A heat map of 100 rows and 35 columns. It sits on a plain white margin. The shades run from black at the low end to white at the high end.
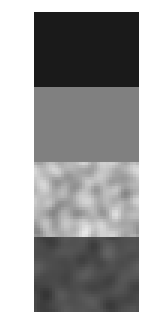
It is made of 4 by 1 panels. Panel 1,1: very low, flat. Panel 2,1: middling, flat. Panel 3,1: high, blotchy. Panel 4,1: low, blotchy, faint in contrast.
